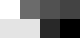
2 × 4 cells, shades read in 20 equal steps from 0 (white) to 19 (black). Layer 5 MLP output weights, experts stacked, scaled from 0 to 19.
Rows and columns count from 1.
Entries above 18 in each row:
0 1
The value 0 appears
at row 1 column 1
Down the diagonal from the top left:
0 2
